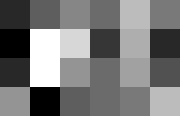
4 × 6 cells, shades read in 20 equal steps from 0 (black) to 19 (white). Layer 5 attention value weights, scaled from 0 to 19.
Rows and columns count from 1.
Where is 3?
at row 1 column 1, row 2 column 6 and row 3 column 1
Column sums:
17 45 44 28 48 32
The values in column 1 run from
0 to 11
